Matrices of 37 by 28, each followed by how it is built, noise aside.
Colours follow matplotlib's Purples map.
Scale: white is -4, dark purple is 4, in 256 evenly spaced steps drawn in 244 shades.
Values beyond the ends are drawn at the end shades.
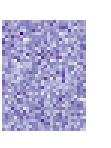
noise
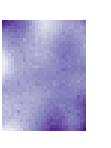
smooth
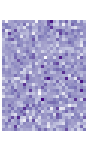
noise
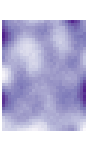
smooth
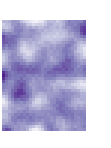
smooth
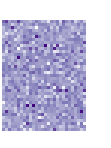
noise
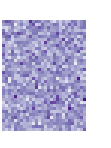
noise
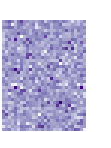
noise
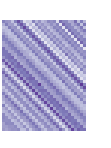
Toeplitz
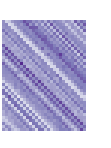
Toeplitz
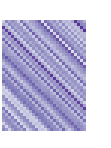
Toeplitz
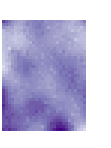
smooth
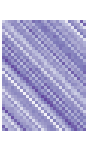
Toeplitz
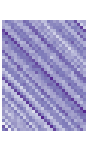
Toeplitz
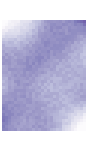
smooth
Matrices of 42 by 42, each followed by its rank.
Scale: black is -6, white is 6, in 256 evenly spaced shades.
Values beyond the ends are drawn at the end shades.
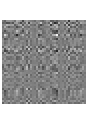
three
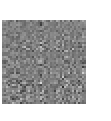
five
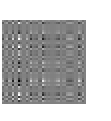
one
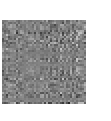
five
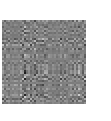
three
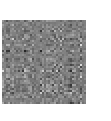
five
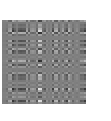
one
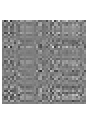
three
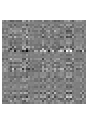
three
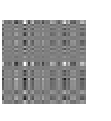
one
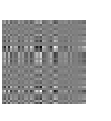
one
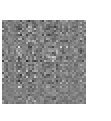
five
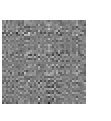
five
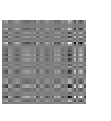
one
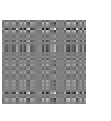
one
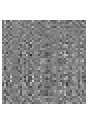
five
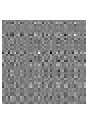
three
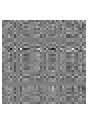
three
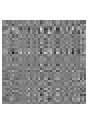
three
